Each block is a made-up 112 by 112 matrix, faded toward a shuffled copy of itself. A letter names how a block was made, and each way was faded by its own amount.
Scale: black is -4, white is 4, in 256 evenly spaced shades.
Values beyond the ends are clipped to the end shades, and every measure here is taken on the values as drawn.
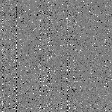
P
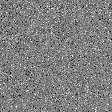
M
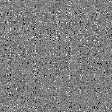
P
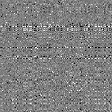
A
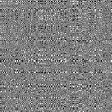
A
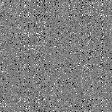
P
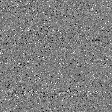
M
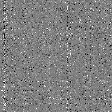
P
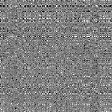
A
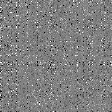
P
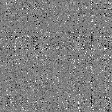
P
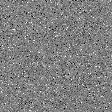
M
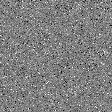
M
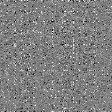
P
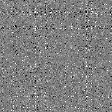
P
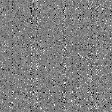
P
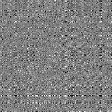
A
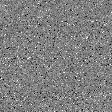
M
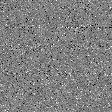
M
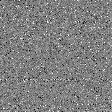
M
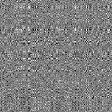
A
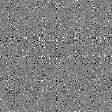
P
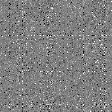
P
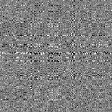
A
